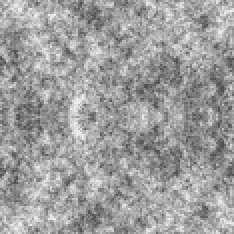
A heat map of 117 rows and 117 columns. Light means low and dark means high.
There are no regular stripes. No row or column stands out. It is mirror symmetric from top to bottom. The texture is blotchy.
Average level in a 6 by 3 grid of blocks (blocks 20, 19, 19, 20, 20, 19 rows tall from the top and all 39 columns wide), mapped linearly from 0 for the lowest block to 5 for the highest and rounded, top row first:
030
223
335
335
223
030
